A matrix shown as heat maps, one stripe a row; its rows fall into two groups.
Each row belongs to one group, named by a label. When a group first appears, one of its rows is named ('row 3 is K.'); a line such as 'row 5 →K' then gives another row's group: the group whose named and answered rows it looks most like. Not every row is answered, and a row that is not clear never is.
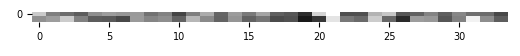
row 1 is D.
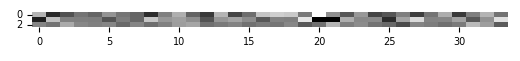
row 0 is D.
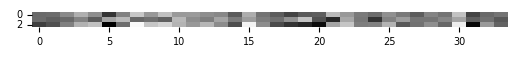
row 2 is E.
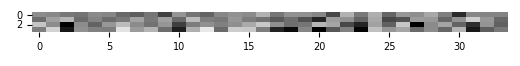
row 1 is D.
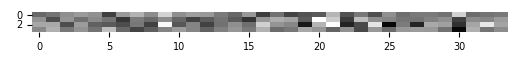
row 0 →E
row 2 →D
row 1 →D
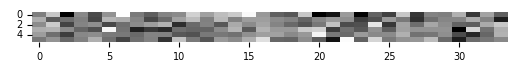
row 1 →D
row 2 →D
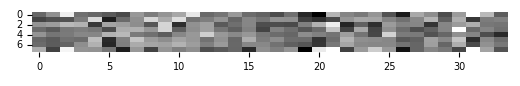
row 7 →D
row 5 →E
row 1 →E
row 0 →D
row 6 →E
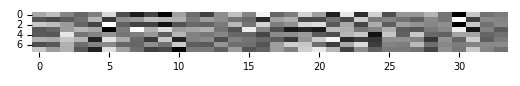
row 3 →E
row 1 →E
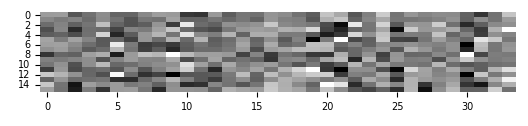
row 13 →D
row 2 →E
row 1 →D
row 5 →D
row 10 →E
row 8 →E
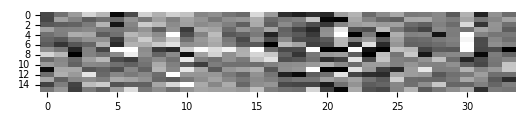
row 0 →E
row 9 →E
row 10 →D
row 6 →E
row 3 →D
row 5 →E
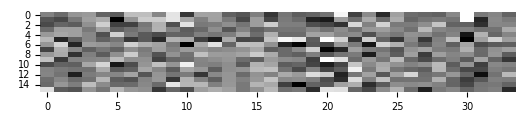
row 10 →E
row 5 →D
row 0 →E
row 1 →E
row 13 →E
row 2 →E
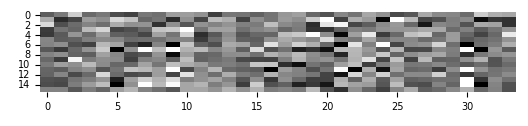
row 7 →E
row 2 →D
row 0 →D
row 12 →E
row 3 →E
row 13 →E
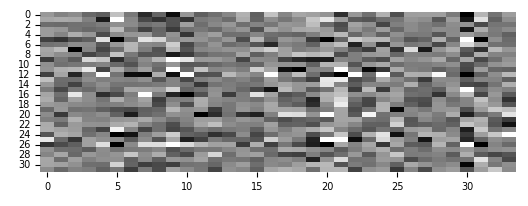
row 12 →E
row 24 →D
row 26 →E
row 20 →D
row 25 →D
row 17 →D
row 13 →D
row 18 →D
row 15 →E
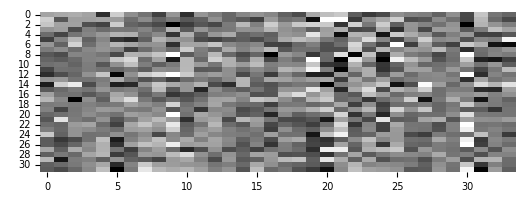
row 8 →E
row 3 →D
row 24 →D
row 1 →D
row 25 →E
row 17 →D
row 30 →E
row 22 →E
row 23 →E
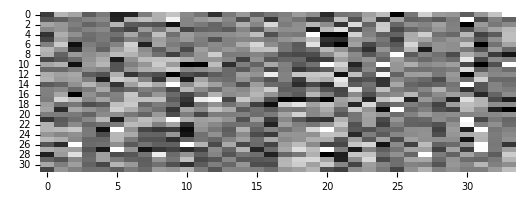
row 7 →D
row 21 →E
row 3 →D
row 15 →E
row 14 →E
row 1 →E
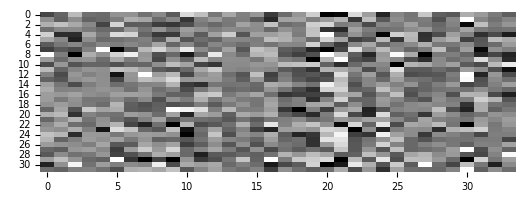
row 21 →D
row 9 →D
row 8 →D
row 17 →D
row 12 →E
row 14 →D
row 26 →D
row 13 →E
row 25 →D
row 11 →D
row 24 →D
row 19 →E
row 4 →D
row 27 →E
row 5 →D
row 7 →E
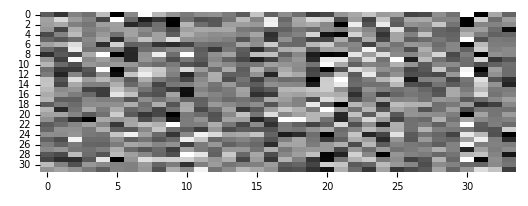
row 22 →E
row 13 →D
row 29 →E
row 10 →D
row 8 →E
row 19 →D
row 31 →D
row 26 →E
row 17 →D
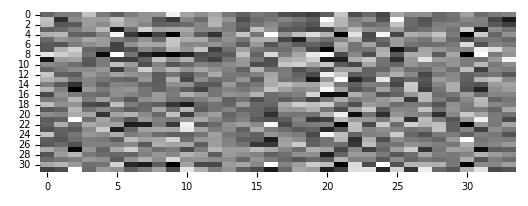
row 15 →D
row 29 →E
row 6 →E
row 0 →E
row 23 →E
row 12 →D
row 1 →D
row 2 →D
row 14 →D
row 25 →E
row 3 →E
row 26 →E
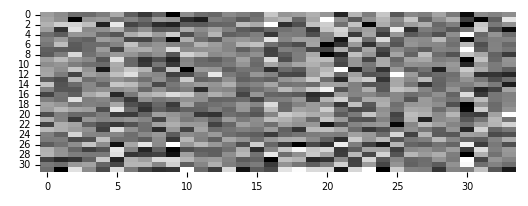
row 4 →E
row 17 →D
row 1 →D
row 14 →D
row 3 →D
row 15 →D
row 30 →E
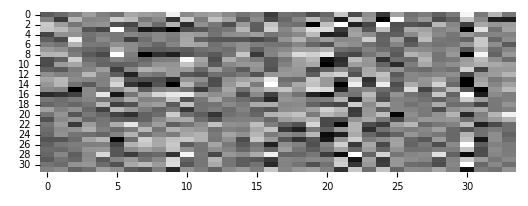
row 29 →E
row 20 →D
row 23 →E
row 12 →D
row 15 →D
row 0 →E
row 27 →E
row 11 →E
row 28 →E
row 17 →E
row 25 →E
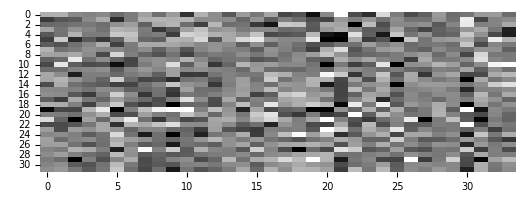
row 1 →E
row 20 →E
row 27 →E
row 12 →D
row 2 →E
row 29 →D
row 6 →E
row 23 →D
